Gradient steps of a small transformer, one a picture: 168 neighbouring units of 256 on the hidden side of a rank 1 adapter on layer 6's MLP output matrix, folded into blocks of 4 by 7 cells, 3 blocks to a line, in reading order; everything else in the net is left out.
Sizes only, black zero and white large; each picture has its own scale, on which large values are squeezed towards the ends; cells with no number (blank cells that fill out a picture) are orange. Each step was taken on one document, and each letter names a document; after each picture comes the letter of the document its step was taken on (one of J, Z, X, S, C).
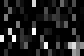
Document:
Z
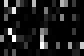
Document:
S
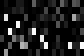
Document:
Z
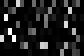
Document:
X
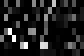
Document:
X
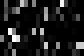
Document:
S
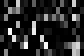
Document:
Z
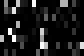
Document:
S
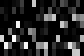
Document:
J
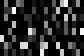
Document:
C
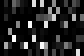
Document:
J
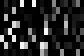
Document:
C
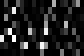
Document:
C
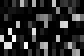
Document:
J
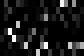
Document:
Z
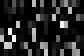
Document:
J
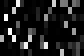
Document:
X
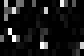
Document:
S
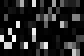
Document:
J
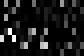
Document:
X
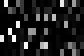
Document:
X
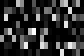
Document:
X
